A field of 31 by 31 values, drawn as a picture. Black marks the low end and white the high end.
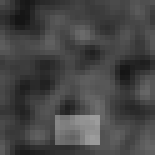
Ninth with the highest average: bottom middle. Grain: blotchy. Average level on the scale: 30%. Odd patch: higher, in the bottom middle. Roughest part: bottom middle.
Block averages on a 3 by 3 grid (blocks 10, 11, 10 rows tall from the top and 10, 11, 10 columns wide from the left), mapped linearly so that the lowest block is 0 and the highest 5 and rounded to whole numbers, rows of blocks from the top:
022
021
152
